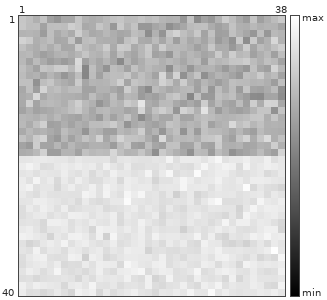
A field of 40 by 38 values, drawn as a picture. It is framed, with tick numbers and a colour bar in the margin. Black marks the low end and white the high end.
The table splits into 2 rows of 1 panel. Panel 1,1: high, fine-grained. Panel 2,1: very high, fine-grained, faint in contrast.
